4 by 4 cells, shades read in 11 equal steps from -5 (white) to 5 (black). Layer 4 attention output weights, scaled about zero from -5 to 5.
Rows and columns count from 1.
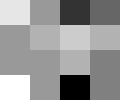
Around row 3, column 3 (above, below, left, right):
-3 5 -1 0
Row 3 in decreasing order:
0 -1 -1 -2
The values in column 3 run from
-3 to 5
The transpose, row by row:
-4 -1 -1 -5 | -1 -2 -1 -1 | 3 -3 -2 5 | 1 -2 0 0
